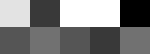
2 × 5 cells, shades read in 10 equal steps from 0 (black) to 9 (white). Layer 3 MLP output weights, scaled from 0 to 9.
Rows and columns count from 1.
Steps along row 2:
up down down up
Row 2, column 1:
3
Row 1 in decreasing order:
9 9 8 2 0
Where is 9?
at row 1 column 3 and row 1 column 4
